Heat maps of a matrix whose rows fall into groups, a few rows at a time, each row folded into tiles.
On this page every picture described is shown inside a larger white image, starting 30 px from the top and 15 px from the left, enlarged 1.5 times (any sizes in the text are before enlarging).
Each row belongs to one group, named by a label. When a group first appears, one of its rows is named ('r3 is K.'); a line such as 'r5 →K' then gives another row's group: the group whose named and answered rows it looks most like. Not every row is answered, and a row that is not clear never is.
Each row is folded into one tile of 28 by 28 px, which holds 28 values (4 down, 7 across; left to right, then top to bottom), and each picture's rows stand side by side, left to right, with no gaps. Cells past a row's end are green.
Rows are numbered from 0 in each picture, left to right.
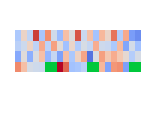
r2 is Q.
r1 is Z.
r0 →Z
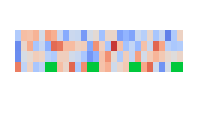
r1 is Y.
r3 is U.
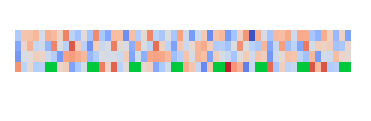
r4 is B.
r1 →U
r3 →U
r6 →Z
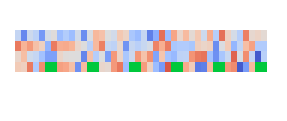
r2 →Q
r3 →B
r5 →B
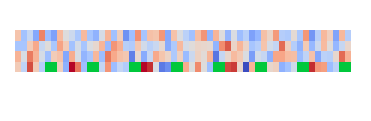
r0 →Q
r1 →Q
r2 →U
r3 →Z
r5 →Y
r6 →U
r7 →Z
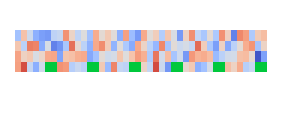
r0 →U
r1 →U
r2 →Q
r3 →Q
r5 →B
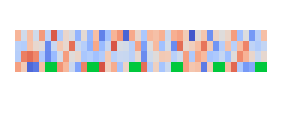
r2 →Z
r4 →B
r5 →U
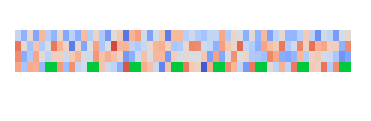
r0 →Q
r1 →Q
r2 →B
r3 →B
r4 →Y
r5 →Y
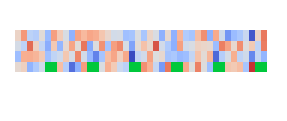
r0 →U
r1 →B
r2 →U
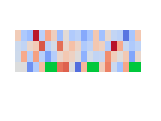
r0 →B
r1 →Y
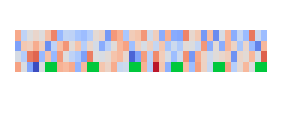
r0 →B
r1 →Y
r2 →B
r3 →Q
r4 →Q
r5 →Q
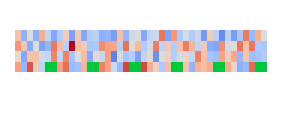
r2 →Y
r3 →Z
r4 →Q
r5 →B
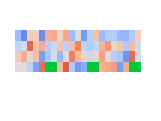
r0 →B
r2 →Y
